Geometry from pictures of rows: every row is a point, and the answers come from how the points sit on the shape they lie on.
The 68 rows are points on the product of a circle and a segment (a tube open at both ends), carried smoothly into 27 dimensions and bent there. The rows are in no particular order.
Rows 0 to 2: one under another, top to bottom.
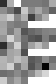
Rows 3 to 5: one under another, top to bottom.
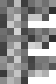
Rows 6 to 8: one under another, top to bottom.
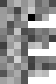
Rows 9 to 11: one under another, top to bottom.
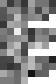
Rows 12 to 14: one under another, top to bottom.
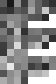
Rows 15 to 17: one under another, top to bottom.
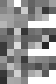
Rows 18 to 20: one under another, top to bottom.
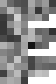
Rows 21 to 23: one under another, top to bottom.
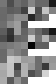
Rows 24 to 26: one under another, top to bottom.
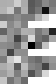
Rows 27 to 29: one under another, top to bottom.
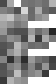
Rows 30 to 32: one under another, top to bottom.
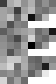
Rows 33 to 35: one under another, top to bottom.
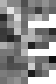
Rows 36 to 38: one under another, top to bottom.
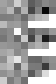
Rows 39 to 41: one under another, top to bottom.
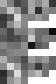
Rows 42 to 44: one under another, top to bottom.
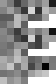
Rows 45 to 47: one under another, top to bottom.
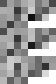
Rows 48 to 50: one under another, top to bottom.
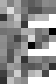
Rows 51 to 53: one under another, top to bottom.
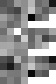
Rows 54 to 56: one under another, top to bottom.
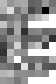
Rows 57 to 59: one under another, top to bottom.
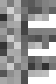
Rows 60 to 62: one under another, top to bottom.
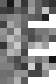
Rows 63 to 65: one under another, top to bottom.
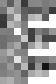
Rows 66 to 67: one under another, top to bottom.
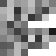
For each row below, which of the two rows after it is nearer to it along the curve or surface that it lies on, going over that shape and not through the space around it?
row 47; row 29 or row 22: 22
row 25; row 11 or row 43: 11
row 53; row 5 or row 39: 39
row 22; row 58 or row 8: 58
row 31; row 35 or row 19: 19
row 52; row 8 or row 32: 32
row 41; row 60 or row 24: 60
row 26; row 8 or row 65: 65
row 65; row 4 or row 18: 4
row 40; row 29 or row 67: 67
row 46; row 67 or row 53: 53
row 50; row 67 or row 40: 67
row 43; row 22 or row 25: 22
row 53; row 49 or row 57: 49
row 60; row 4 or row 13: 13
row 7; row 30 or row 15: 15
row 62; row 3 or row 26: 3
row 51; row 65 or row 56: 56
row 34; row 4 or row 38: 38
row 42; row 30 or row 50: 50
